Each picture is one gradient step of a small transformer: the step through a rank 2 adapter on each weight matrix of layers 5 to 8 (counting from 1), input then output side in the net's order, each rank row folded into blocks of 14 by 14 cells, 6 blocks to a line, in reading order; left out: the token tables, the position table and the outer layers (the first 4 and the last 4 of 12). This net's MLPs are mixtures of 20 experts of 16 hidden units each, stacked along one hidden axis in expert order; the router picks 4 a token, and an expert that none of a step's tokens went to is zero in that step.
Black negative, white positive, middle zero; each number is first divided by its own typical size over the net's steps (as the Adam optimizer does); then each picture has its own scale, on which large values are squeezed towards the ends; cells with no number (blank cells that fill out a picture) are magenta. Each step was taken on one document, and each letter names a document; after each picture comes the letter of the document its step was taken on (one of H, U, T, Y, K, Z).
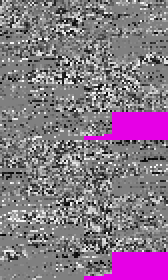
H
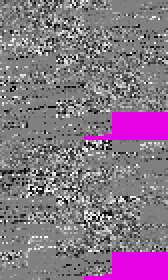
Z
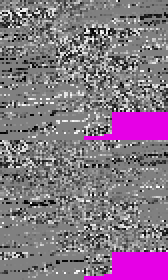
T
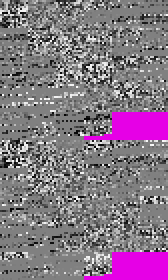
T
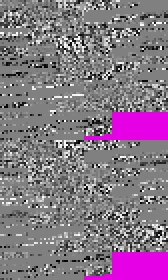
T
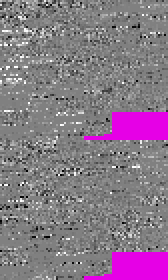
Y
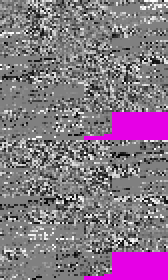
H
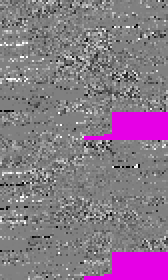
Y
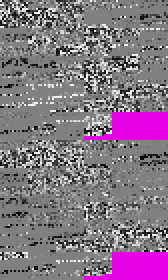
T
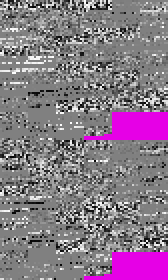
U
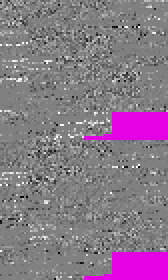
Y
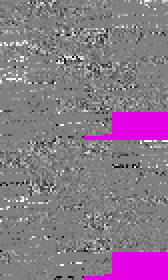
Y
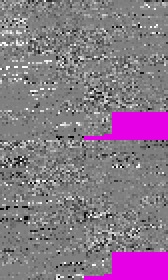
Y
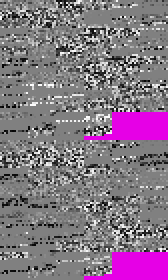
T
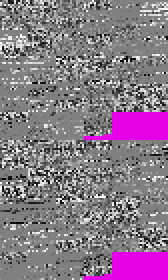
U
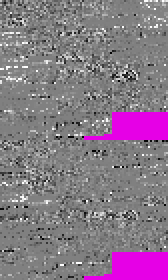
Y
